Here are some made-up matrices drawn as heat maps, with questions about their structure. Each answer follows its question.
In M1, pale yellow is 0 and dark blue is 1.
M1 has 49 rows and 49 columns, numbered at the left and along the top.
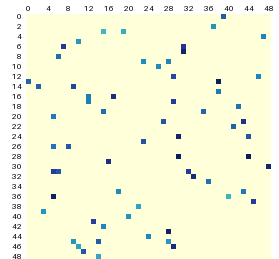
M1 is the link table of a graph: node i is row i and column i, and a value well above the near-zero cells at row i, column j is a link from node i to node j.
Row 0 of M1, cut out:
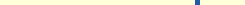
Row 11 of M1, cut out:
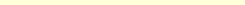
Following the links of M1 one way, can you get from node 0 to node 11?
no
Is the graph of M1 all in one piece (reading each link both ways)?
no
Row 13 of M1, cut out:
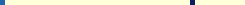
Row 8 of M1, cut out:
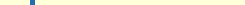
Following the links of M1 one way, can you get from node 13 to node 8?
no
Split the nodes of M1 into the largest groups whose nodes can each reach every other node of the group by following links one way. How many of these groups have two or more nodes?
4
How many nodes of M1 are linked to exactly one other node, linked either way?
4
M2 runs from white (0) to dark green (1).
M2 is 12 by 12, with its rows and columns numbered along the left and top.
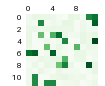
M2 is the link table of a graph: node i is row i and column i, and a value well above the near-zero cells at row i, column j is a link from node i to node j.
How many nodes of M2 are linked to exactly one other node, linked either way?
1
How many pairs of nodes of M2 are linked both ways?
5
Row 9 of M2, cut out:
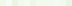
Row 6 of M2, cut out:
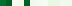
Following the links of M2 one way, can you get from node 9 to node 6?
no
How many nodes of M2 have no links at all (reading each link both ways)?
1
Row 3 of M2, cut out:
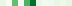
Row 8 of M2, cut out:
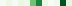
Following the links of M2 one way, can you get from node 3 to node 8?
yes
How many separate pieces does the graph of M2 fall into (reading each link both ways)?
2
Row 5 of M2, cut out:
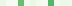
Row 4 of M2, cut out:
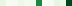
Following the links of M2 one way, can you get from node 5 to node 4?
yes
